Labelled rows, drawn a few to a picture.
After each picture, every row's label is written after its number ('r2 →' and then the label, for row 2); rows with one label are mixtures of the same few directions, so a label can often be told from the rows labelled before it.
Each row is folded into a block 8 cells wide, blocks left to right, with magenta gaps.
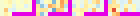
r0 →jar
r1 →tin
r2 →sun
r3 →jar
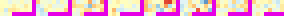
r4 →jar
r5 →jar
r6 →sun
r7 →jar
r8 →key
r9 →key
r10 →sun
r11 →tin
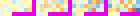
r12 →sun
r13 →key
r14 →sun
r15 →sun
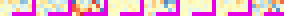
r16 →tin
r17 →sun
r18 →jar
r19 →key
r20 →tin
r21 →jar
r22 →tin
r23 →key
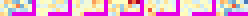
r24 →sun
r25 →sun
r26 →tin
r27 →key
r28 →jar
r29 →sun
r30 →sun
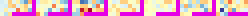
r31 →key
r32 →sun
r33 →jar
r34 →sun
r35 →key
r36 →key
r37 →jar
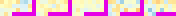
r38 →tin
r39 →sun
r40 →jar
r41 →jar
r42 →jar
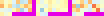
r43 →sun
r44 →jar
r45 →key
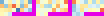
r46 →tin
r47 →tin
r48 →jar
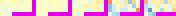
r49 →jar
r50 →sun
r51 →tin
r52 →jar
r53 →jar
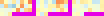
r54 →tin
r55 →tin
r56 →tin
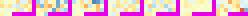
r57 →sun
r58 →tin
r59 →key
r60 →key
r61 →key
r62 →tin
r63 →sun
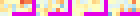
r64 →key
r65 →sun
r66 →tin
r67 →sun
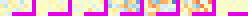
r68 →tin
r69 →sun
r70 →key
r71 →sun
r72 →tin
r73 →sun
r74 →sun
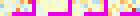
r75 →key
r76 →jar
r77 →tin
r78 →sun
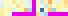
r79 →sun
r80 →jar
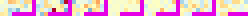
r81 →jar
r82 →key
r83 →tin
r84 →key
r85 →key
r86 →tin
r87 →tin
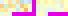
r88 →key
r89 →jar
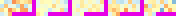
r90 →sun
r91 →sun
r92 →key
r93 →jar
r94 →key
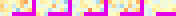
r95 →key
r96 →sun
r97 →key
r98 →tin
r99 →jar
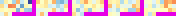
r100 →tin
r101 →tin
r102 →jar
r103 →sun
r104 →tin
